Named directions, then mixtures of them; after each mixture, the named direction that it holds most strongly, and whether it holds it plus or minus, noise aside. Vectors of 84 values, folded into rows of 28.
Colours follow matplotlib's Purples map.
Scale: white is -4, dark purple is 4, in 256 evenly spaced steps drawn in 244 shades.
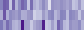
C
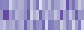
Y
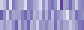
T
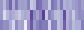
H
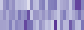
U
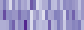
H, minus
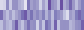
T, plus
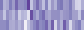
U, minus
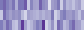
C, plus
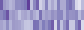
U, minus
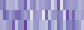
H, minus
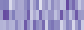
Y, plus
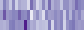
H, minus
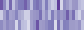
T, minus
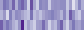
C, plus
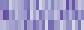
Y, plus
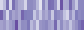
T, plus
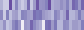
C, minus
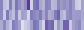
U, minus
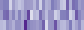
Y, plus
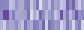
Y, plus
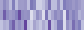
H, minus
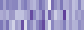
H, plus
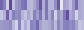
T, minus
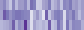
H, minus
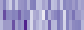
H, minus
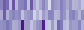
C, plus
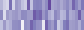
C, minus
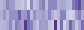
U, plus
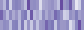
T, plus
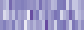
Y, minus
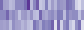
U, minus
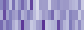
C, plus
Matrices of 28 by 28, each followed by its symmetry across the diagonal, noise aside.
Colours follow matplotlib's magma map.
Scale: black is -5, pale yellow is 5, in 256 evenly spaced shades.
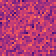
symmetric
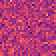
neither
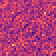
symmetric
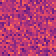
antisymmetric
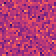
antisymmetric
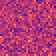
antisymmetric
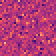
antisymmetric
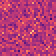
symmetric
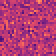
antisymmetric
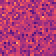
symmetric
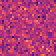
neither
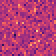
neither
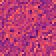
symmetric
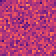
symmetric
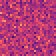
neither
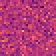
neither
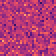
antisymmetric
